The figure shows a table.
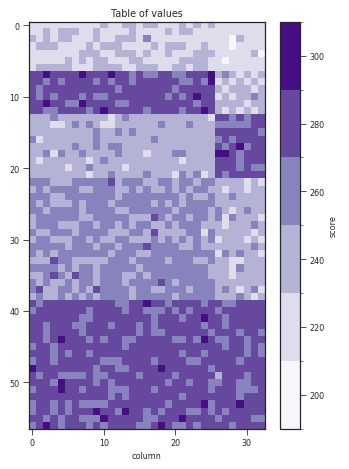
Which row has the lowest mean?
0
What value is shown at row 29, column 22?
260
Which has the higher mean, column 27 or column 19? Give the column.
19
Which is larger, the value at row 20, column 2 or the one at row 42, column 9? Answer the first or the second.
the second
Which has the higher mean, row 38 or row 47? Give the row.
47
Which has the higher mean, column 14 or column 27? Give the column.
14
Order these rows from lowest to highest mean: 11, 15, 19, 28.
19, 28, 15, 11
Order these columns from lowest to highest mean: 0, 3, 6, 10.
3, 0, 6, 10
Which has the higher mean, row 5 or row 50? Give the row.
50
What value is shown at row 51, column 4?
300
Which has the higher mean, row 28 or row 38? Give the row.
38
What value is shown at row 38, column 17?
260
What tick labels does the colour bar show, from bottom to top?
200, 220, 240, 260, 280, 300
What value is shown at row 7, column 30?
240
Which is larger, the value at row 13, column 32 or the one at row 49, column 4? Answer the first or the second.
the first
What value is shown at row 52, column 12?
280
